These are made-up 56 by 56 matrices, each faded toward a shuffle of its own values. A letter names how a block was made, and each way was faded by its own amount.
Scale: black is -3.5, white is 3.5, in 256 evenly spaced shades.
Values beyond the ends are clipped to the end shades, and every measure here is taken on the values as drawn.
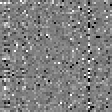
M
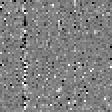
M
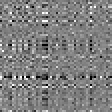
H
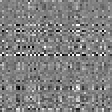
H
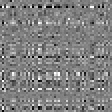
H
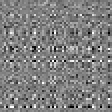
H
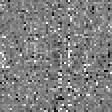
M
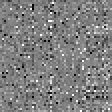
M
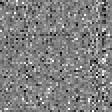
M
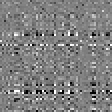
H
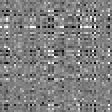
H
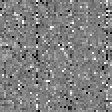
M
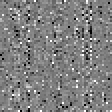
M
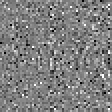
M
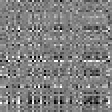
H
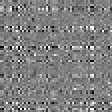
H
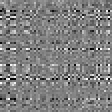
H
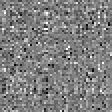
M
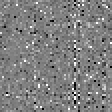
M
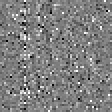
M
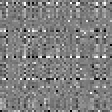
H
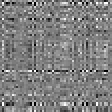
H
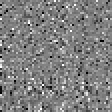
M
